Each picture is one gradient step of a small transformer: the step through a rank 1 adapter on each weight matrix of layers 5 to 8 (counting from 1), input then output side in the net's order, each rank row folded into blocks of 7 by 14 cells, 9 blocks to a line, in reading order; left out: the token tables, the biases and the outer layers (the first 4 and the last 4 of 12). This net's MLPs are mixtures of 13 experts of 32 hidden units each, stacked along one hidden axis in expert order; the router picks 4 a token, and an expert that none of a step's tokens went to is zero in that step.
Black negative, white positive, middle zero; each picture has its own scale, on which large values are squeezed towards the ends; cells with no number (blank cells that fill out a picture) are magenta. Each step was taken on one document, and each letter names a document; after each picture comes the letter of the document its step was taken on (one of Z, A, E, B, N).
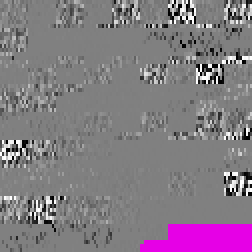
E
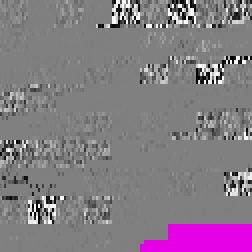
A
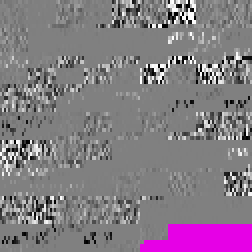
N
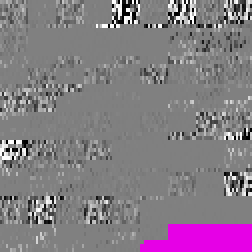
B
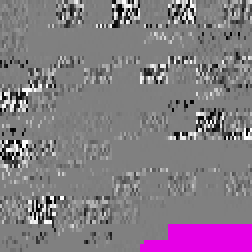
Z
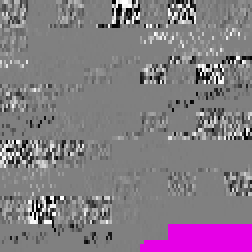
Z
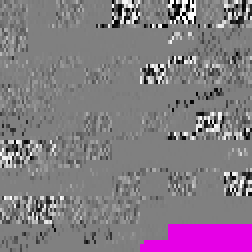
N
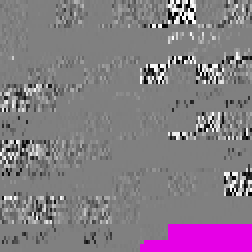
N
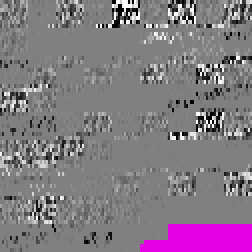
Z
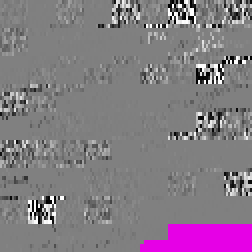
A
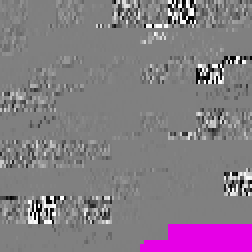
A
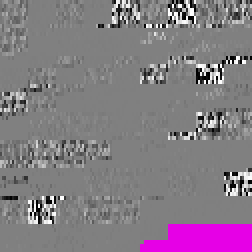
A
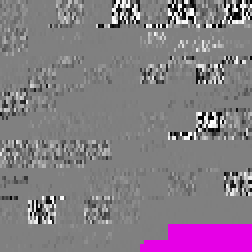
A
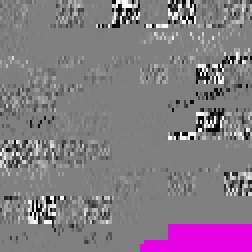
Z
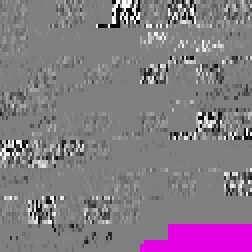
Z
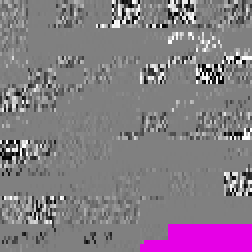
N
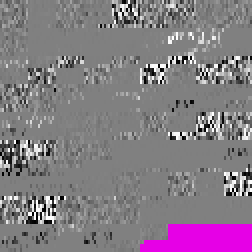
N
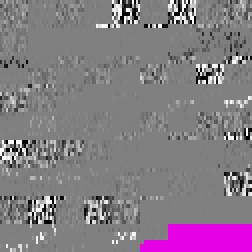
B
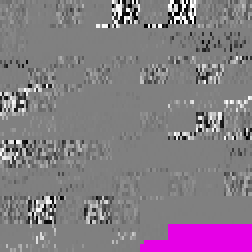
B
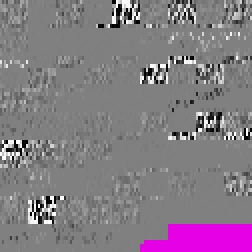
Z
